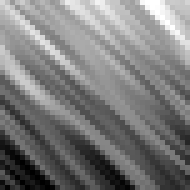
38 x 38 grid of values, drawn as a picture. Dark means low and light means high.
The field climbs toward the top. No lone cell stands out from its neighbours. On average the colour sits 50% of the way up the scale. The grain runs diagonally down to the right. The ninth with the lowest average is the bottom left. The histogram is bell-shaped.
